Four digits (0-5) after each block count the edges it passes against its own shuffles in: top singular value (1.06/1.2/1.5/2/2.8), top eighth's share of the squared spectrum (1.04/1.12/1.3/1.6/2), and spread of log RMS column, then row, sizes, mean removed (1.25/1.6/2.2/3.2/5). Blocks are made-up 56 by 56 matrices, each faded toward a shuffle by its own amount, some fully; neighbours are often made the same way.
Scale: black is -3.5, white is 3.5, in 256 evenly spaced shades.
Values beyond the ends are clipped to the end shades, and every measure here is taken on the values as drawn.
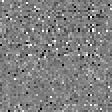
3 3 1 2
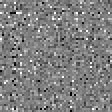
1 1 1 1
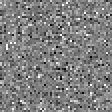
3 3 1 1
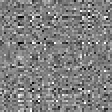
4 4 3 2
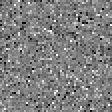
0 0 0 0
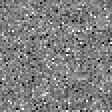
2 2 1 0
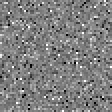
0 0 0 0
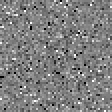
0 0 0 0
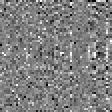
4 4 2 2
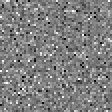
1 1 0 0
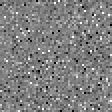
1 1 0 0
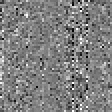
2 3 3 0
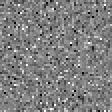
2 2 0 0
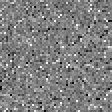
1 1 0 0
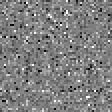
3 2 1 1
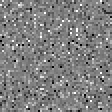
1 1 0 0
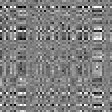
5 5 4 4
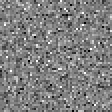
1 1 0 0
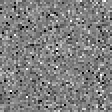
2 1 1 0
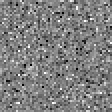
1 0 0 0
